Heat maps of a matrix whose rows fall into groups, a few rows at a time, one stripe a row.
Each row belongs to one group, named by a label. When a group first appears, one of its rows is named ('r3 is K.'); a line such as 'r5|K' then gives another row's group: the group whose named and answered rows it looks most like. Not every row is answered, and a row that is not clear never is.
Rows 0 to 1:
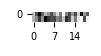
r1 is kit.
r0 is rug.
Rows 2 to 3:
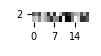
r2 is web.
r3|rug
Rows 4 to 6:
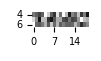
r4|rug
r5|kit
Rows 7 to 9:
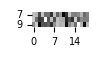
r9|kit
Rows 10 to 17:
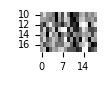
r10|web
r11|web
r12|web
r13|rug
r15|rug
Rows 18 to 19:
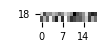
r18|rug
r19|web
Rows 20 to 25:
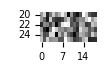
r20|rug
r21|kit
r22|web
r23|rug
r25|rug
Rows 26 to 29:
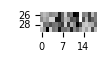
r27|web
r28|rug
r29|kit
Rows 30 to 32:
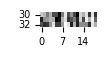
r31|web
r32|web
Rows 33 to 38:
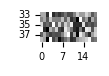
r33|kit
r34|web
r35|rug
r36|kit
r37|web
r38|kit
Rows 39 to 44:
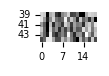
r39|kit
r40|rug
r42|kit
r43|kit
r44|web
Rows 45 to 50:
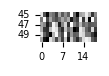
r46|web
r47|rug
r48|rug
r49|rug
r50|rug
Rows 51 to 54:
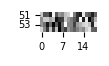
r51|rug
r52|web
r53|kit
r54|kit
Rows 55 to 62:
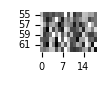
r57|kit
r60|web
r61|kit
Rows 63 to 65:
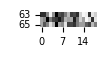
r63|web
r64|kit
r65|web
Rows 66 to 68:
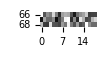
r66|rug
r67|web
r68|kit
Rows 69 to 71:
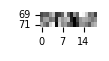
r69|web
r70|web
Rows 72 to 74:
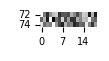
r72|rug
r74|rug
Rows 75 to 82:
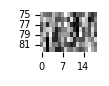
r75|rug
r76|rug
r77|web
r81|kit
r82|kit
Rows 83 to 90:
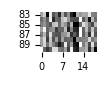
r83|kit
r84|web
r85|rug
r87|web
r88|kit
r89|web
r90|rug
